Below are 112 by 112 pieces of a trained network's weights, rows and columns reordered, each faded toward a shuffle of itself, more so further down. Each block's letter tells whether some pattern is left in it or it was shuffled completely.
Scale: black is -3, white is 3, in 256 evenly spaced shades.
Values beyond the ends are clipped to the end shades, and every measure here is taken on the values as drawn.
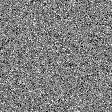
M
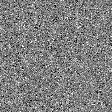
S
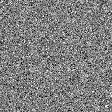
S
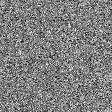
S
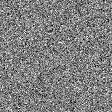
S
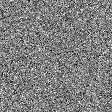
M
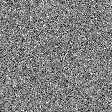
M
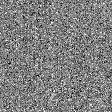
S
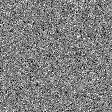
M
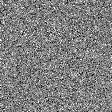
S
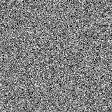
S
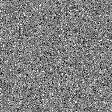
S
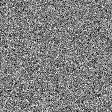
S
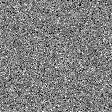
M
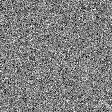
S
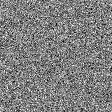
M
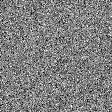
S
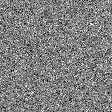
M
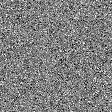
M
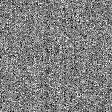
S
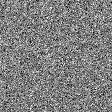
M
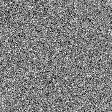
M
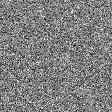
S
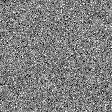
M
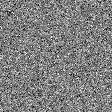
M
